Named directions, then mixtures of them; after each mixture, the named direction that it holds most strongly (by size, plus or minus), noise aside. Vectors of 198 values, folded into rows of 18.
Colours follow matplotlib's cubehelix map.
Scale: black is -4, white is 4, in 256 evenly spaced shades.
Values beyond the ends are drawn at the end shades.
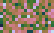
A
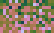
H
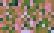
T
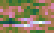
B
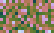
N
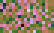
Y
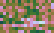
B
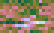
B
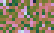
T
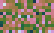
A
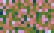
N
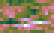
B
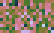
T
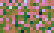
H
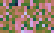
T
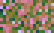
N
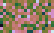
A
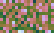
N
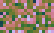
A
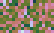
T
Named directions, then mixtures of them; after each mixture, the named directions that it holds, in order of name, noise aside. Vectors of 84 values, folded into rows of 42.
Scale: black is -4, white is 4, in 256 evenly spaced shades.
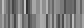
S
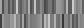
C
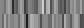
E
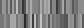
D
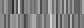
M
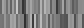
D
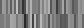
D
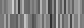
M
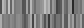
C, D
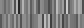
C, M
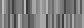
S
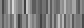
S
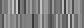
D, M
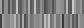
C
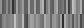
C, E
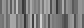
D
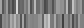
C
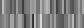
D, S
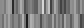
E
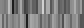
E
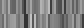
D, E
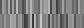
D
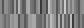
M, S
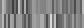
M, S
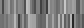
M, S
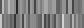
C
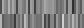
C
